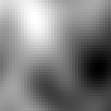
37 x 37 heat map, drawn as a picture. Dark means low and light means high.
Odd rows or columns: none. Stripes: none. Mirror symmetry: none. Slope: up to the top left. Ninth with the lowest average: middle right. Ninth with the highest average: top left. Grain: smooth. Lone odd cells: none.
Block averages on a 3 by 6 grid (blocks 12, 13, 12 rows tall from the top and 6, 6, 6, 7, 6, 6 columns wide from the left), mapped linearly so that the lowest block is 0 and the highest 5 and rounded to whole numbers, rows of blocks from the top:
4 5 5 3 3 2 | 3 3 3 2 1 0 | 3 3 1 1 1 1
